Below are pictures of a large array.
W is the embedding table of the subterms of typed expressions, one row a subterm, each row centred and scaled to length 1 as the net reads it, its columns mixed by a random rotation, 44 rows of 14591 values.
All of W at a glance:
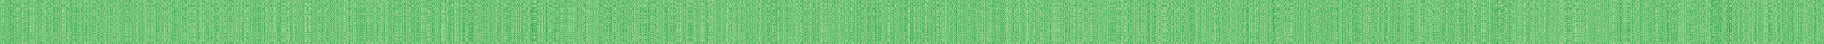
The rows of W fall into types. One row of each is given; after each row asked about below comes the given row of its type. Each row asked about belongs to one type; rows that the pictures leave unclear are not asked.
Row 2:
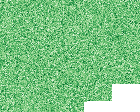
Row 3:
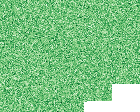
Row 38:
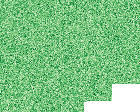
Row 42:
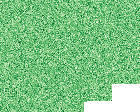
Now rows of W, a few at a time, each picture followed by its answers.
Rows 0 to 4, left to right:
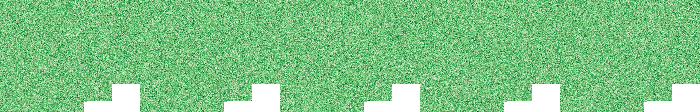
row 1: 42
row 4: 38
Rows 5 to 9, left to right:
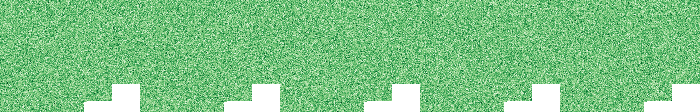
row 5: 38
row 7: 3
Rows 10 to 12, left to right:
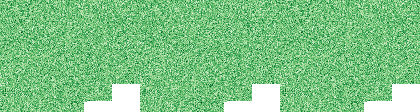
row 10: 2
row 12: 2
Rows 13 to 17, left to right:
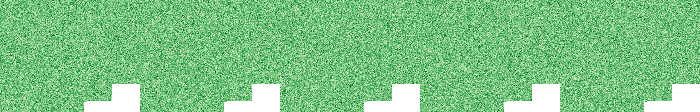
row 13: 38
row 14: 42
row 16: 38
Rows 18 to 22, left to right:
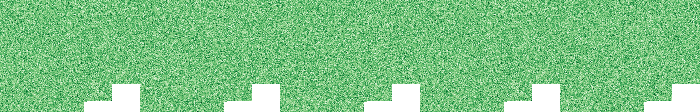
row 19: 3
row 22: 38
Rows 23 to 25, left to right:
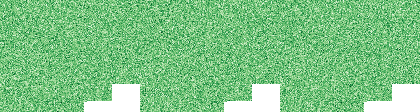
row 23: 3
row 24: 2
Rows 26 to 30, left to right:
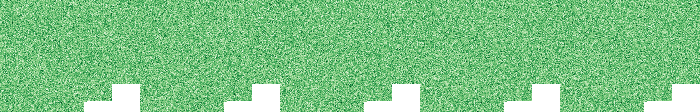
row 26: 3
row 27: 38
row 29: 3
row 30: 3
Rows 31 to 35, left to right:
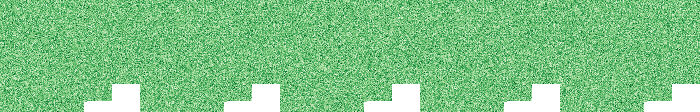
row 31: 3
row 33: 38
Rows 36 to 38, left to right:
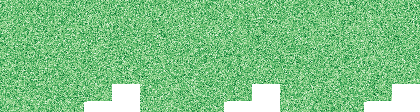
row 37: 2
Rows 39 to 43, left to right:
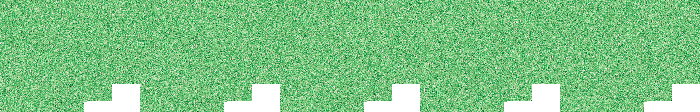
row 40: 3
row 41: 38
